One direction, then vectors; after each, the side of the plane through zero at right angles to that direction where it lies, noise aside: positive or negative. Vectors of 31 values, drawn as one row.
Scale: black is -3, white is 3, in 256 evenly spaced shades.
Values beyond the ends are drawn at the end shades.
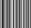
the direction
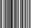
negative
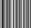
positive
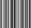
negative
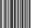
negative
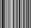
positive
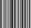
negative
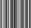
negative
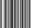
negative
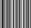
positive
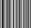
positive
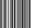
negative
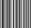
positive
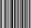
negative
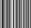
positive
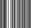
negative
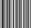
positive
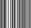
negative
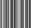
negative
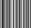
positive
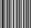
positive
